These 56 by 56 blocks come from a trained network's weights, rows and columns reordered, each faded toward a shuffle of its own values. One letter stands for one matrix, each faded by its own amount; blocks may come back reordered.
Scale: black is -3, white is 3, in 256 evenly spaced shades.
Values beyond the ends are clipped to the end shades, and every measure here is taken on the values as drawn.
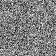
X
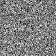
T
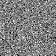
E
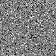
E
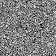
T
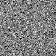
E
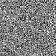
E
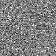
E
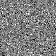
E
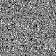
E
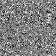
E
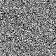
X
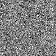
T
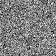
X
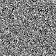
T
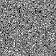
E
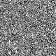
T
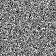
X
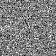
E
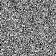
T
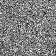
X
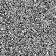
X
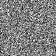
X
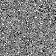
E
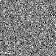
E
